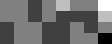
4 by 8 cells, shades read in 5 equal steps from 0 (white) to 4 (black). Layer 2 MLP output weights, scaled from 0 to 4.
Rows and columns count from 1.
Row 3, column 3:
2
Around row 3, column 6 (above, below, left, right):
3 2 3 3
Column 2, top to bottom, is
2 2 2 2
